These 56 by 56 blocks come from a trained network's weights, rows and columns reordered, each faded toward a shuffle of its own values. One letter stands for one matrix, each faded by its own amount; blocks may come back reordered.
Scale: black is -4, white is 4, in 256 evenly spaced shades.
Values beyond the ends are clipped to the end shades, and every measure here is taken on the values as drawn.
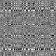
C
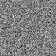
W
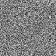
W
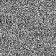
W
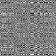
C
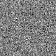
W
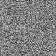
W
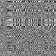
C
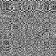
C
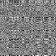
C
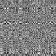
C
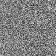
W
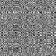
C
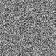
W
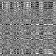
C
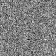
W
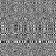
C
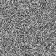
W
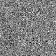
W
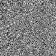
W
